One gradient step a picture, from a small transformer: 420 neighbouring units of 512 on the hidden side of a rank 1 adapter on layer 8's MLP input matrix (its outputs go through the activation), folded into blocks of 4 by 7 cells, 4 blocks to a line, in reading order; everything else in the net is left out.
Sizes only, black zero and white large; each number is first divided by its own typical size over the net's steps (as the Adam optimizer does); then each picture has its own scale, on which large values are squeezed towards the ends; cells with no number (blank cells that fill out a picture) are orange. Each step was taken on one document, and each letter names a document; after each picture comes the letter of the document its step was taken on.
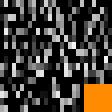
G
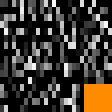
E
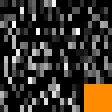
E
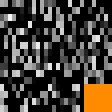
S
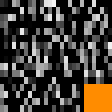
G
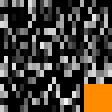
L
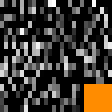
G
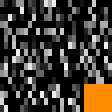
E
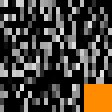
S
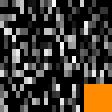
G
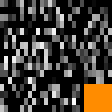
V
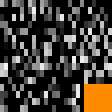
L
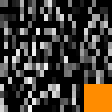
V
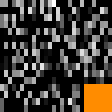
E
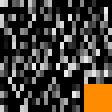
L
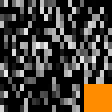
S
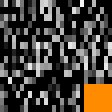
S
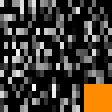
G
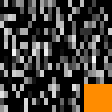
S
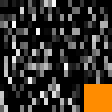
E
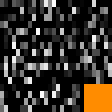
E
